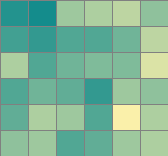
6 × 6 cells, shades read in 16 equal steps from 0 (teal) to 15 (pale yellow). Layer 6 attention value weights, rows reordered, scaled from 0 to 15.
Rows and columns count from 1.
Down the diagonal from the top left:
1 2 6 2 15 10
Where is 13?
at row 3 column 6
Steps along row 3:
down up up same up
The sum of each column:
31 31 37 32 57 60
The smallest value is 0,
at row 1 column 2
